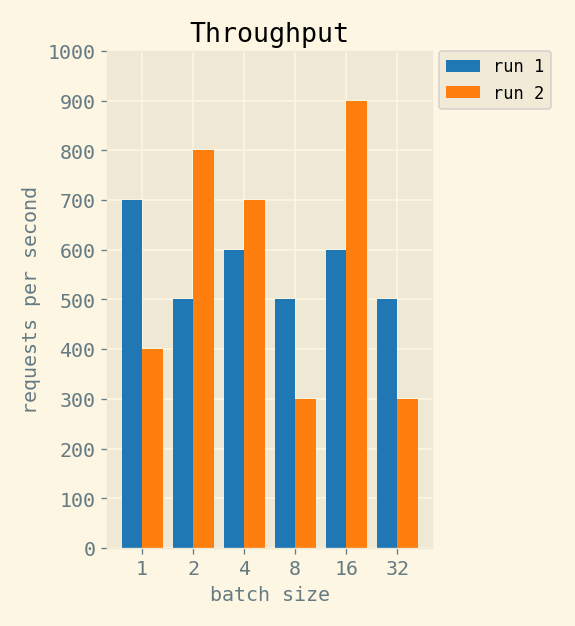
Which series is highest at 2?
run 2
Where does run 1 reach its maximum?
1
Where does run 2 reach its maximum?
16
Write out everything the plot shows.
Title: Throughput
x-axis: batch size, ticks 1 2 4 8 16 32
y-axis: requests per second, ticks 0 100 200 300 400 500 600 700 800 900 1000
Legend: run 1, run 2
Values:
run 1: 700 500 600 500 600 500
run 2: 400 800 700 300 900 300
